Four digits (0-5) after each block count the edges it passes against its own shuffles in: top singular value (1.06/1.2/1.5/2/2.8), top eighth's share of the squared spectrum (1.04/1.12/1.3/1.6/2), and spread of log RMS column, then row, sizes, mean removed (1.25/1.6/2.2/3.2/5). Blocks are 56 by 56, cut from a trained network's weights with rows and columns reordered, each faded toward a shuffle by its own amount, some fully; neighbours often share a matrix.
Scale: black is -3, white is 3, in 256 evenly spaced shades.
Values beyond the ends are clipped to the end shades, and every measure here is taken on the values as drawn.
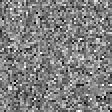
1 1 0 0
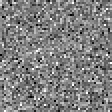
0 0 0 0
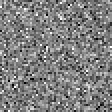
0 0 0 0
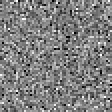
0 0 0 0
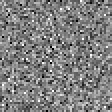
1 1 1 0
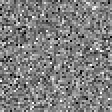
0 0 0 0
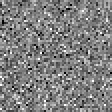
0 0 0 0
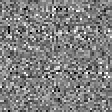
3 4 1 3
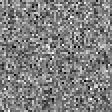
2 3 0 1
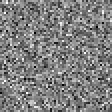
0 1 0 0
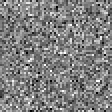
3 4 2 1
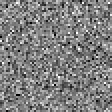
1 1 0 0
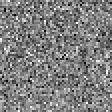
1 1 0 0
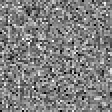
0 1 0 0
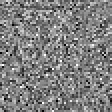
1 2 1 0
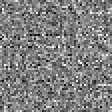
2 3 0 3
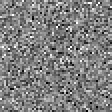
1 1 0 0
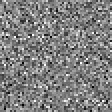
2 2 0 1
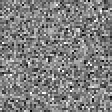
1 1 0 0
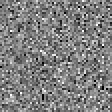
2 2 2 0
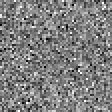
1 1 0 0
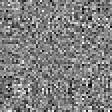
3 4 2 2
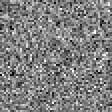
2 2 0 0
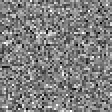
2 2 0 1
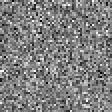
2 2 0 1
